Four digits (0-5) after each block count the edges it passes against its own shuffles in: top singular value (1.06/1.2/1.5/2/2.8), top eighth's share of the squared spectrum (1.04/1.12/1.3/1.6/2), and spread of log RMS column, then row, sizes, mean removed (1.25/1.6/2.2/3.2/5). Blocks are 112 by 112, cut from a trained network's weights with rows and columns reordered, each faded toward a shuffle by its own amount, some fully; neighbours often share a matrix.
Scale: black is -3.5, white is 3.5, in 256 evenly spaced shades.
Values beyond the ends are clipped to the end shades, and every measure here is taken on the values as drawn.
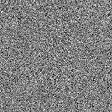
3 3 1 1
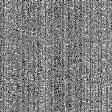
4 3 1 3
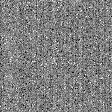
3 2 0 1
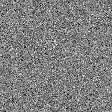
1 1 0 0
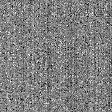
3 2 0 2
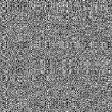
4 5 3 3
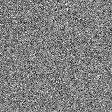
2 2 0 0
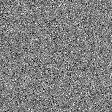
0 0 0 0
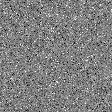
0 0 0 0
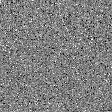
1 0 0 0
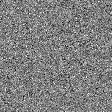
2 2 0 0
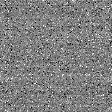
2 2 2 0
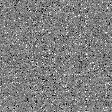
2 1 2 0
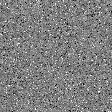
0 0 0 0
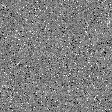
0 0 0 0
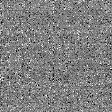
2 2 2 0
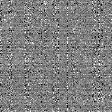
3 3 4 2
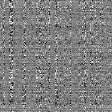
3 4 4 2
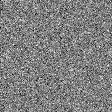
1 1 0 0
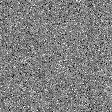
0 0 0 0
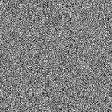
4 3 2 1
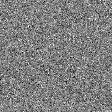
2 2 1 0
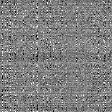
3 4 4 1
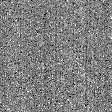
2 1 0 0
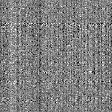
4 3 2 3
